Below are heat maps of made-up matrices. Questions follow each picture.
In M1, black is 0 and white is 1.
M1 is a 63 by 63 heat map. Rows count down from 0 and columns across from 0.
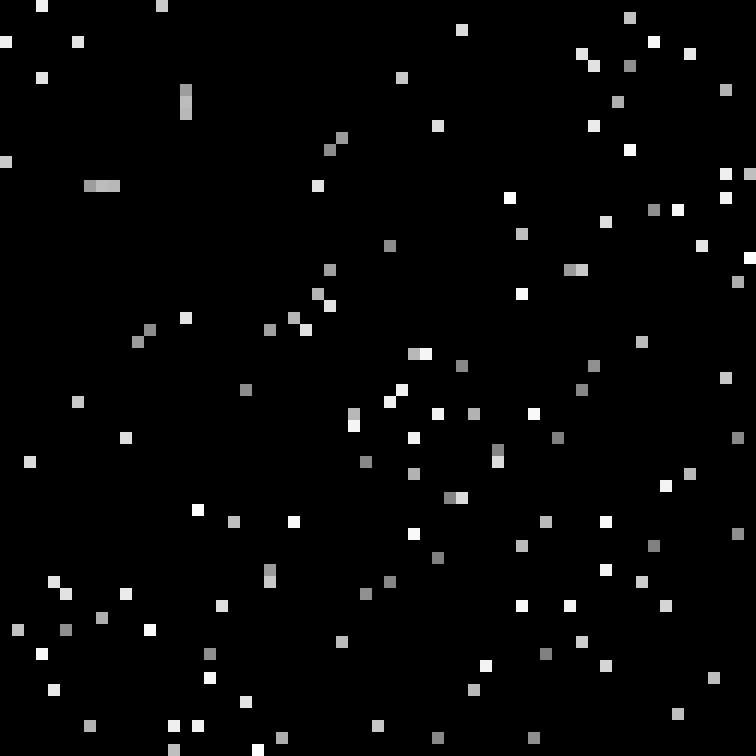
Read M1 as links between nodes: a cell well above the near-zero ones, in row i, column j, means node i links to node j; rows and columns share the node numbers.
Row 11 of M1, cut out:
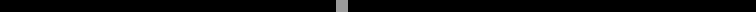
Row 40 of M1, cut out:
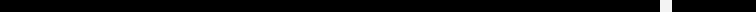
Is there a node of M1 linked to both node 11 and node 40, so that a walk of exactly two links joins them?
no
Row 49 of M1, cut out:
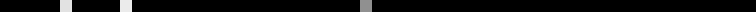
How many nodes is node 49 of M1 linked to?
3
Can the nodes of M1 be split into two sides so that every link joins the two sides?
no
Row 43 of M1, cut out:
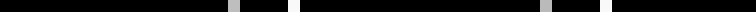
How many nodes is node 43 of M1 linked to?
4
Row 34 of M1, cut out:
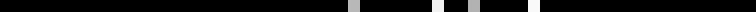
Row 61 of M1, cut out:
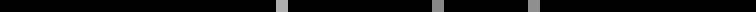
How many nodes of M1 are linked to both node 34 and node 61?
2
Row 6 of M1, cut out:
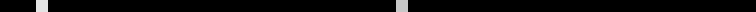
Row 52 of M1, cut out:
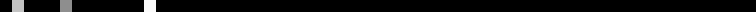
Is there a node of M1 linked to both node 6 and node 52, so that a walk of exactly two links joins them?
no
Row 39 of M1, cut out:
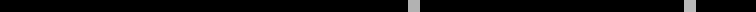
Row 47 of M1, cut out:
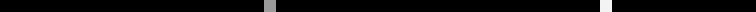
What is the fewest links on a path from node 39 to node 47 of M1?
5
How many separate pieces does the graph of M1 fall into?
1
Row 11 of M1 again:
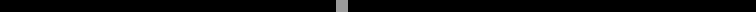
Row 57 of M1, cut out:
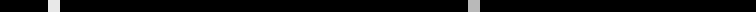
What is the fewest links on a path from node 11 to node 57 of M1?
5
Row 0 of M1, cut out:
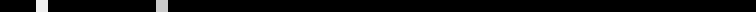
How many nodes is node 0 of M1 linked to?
2
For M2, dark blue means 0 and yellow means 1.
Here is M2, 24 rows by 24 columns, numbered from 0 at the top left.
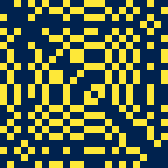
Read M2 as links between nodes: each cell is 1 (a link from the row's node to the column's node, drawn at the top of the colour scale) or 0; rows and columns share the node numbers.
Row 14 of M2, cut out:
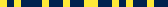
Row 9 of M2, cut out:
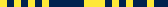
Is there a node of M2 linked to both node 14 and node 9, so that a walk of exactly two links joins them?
yes
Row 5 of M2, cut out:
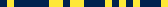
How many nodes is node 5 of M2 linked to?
9
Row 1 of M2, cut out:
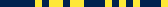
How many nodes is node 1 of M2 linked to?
9
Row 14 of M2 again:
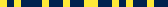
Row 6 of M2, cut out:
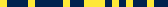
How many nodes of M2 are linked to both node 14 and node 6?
7
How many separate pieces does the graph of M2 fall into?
1
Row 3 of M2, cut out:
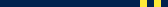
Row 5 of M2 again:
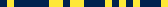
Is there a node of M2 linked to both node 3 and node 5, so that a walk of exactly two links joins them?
no
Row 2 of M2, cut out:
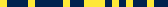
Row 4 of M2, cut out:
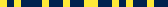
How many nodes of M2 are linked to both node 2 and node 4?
7
